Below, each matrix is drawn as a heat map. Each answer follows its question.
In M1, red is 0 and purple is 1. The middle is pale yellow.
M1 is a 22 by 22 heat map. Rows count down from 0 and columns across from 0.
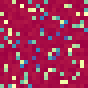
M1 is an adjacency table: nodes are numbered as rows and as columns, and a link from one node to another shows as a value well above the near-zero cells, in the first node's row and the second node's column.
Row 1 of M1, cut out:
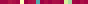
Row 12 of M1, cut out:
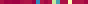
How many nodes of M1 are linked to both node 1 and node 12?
2
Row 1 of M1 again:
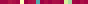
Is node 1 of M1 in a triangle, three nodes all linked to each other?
yes
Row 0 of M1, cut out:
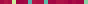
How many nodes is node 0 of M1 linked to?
4
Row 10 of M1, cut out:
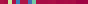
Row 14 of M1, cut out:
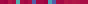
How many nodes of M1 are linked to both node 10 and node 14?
2
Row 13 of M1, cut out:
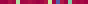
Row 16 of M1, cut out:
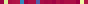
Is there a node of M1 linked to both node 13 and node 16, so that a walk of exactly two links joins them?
no
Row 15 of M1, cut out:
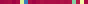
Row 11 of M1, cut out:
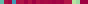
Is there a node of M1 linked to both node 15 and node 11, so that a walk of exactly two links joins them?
yes
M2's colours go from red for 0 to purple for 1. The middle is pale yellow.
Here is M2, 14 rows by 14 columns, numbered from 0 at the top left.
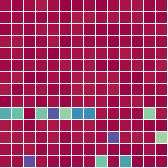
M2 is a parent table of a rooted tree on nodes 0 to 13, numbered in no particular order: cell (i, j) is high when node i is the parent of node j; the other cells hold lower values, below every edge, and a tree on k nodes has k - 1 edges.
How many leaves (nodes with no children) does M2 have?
11
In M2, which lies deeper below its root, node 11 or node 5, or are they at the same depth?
node 5
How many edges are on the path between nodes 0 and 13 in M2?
3
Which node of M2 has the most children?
9
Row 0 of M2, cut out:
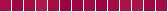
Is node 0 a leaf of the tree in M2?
yes
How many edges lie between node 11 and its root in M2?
0
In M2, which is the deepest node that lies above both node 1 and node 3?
9
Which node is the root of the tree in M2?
11
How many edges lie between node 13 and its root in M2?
1
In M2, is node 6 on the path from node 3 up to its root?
no
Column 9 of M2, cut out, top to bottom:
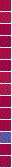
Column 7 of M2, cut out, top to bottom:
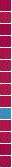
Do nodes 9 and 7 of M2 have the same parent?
no
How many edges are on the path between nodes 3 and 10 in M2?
4
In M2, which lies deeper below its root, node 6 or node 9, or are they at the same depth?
node 6
